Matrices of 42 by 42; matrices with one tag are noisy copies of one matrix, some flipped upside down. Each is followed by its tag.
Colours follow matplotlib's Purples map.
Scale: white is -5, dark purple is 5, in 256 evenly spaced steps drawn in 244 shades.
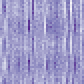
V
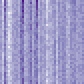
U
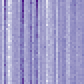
U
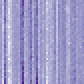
U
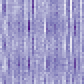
V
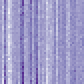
U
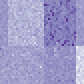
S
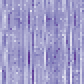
V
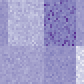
S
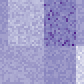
S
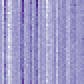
U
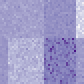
S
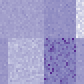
S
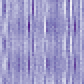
V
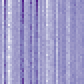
U
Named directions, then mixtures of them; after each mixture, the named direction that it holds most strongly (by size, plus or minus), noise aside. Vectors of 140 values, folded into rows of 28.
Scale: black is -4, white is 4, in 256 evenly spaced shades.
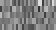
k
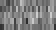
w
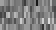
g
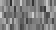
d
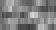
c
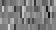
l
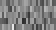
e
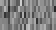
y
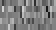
l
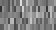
w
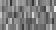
d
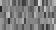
k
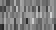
w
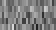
e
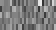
k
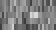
c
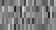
l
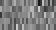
k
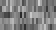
c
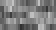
c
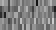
g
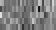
k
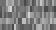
e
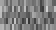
e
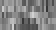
c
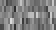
w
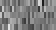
k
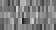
w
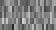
e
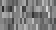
l
